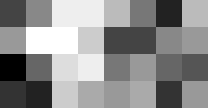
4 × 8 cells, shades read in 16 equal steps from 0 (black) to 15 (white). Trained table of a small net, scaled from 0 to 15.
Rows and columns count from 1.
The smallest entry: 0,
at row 3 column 1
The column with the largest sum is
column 3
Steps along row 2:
up same down down same up up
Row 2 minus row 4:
6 13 3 2 -5 -6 5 0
